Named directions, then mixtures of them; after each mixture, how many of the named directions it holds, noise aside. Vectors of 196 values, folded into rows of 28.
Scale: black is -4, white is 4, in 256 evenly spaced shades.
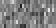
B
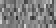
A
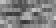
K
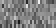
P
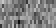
two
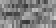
two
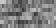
two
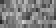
two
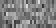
three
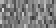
two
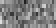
three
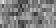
three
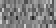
one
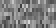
three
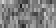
three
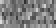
two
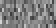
one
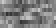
one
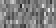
one
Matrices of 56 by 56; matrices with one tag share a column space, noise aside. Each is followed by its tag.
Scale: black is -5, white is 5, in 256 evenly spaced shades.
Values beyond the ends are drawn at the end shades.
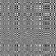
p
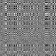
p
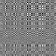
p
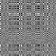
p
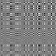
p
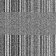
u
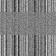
u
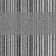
u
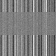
u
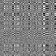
p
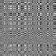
p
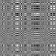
p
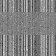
u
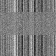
u
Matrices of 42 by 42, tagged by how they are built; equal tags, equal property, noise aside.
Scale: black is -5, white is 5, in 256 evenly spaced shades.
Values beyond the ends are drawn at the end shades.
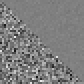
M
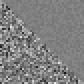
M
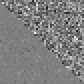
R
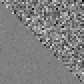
R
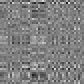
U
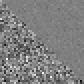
M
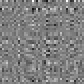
U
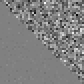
R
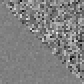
R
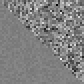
R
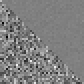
M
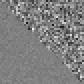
R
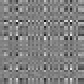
U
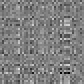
U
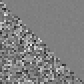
M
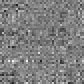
U
